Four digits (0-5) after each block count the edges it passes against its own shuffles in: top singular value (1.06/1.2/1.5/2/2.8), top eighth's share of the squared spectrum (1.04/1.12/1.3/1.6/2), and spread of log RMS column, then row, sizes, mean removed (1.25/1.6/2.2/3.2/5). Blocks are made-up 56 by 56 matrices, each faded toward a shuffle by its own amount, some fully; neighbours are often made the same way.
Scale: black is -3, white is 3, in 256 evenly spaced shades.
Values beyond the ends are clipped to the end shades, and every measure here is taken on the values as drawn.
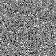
3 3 1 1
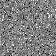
3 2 0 0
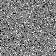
0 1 0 0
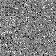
2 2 0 0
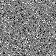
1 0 0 0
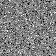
0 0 0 0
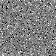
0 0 0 0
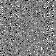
1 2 2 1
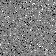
0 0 0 0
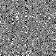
1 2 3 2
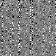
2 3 3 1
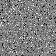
0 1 0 0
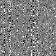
2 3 3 1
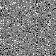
3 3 2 1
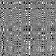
4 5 3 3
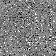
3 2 1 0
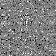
3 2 1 1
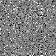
3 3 1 1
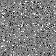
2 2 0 2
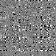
3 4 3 3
